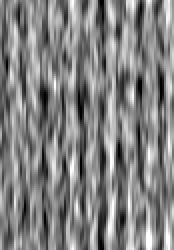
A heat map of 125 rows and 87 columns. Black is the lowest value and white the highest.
There is no overall slope. Stripes running up and down repeat 9 times from left to right. Streaks run downward. On average the colour sits 50% of the way up the scale.
